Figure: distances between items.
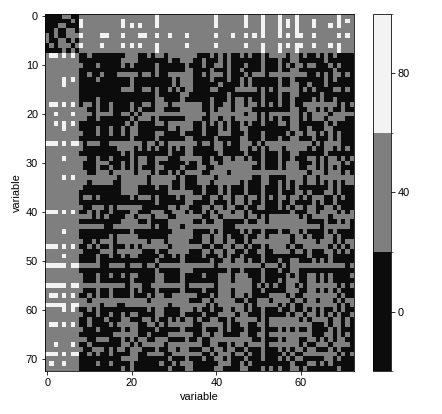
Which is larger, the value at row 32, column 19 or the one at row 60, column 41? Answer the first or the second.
the first
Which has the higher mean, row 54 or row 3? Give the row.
3
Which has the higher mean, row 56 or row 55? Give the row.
55
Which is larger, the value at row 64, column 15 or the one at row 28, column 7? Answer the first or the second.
the second
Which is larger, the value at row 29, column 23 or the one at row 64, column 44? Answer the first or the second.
the first
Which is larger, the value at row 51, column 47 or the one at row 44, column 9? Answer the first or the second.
the first
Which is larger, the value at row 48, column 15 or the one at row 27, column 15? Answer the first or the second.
the first
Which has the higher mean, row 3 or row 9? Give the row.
3
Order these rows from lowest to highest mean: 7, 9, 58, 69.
9, 69, 58, 7
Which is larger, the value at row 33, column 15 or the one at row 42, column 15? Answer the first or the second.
the first
